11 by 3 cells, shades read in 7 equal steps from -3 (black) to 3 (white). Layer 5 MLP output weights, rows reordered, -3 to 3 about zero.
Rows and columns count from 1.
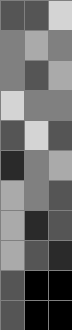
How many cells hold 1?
6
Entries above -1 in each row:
1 3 2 3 1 2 2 1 1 0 0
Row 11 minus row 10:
0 0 0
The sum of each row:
0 1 0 2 0 -1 0 -2 -2 -7 -7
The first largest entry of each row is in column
3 2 3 1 2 3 1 1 1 1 1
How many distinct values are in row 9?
3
